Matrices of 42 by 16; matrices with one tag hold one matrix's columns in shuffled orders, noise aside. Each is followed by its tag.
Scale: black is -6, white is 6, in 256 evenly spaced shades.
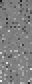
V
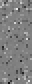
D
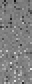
V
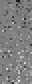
V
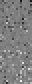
V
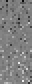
V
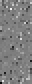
D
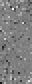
D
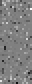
D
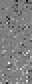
V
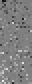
V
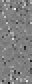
D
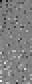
V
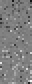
V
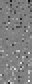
V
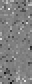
D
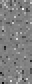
D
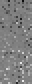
V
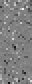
D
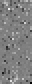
D
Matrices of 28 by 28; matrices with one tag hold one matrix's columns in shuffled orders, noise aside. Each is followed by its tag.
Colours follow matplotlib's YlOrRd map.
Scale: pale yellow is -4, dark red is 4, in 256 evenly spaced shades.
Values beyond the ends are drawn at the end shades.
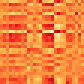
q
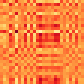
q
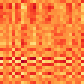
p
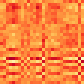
p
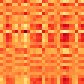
q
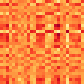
q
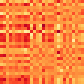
q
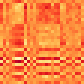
p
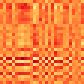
p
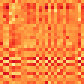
p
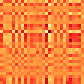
q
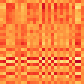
p
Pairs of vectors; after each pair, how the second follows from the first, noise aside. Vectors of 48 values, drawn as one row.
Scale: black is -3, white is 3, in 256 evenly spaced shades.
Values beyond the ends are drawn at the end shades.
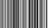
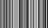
negated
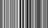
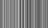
shrunk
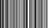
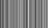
shrunk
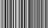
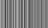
shrunk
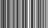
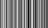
negated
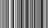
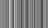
shrunk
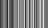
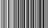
negated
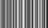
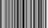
negated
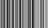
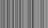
shrunk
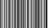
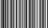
negated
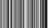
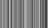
shrunk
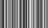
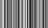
negated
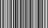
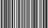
negated
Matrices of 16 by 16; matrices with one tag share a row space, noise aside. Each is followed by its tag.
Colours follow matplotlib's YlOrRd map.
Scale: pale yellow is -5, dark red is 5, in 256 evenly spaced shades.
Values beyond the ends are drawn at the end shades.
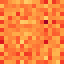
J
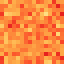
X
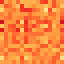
J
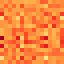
J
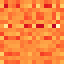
X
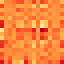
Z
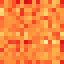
J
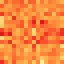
Z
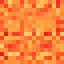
X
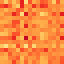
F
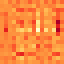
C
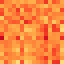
J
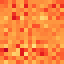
F
